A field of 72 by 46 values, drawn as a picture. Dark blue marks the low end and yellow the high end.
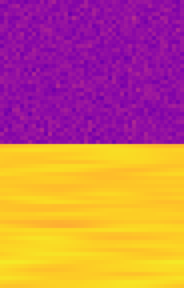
The table splits into 2 rows of 1 panel. Panel 1,1: low, fine-grained, faint in contrast. Panel 2,1: very high, streaked across, faint in contrast.
